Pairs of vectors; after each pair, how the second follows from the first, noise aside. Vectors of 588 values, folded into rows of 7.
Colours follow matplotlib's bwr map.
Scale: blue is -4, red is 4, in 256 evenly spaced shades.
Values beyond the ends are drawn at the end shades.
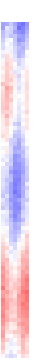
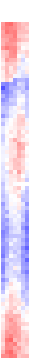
wrapped around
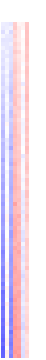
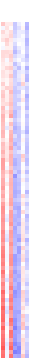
negated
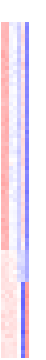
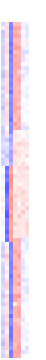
wrapped around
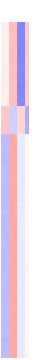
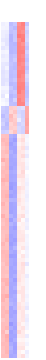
negated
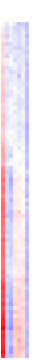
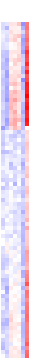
wrapped around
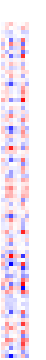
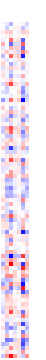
negated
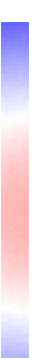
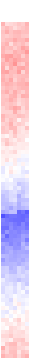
wrapped around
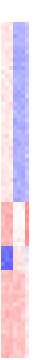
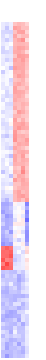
negated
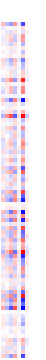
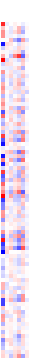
wrapped around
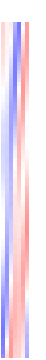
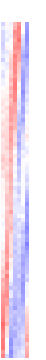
negated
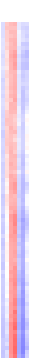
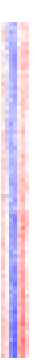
negated
